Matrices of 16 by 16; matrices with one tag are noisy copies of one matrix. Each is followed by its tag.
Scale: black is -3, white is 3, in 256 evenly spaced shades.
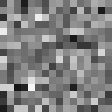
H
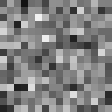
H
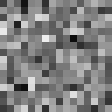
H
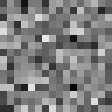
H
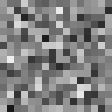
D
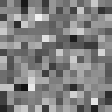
H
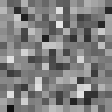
D
